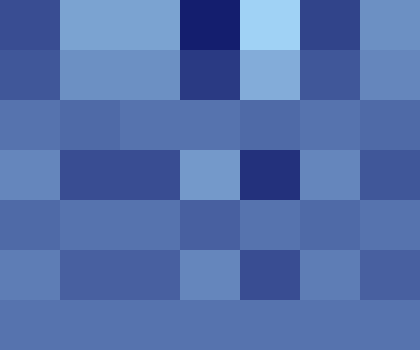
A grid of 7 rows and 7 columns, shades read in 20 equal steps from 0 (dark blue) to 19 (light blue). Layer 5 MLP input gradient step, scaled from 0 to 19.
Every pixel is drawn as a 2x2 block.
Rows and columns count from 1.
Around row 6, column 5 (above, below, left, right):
9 9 11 10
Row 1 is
5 14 14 0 19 4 12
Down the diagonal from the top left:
5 12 9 13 9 10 9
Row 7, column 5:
9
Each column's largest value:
11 14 14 13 19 11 12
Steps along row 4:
down same up down up down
